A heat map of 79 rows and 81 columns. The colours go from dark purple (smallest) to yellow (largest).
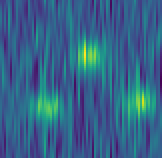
Average level on the scale: 30%. Mirror symmetry: none. Slope: none. Histogram: skewed, a long tail of high values. Bumps: three.
